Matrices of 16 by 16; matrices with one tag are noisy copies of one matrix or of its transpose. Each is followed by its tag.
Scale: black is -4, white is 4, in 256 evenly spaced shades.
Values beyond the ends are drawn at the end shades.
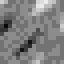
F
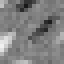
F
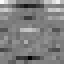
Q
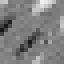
F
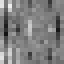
Q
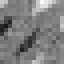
F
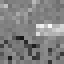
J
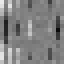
Q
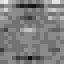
Q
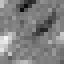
F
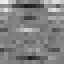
Q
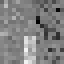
J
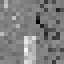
J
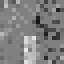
J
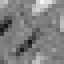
F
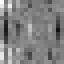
Q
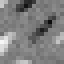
F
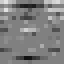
Q
